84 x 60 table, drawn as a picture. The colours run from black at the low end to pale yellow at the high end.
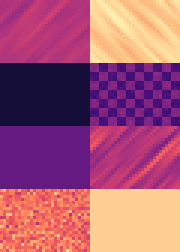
It is made of 4 by 2 panels. Panel 1,1: middling, slanting up to the right, faint in contrast. Panel 1,2: very high, slanting down to the right, faint in contrast. Panel 2,1: very low, flat. Panel 2,2: low, checkered. Panel 3,1: low, flat. Panel 3,2: middling, slanting up to the right. Panel 4,1: high, fine-grained. Panel 4,2: very high, flat.
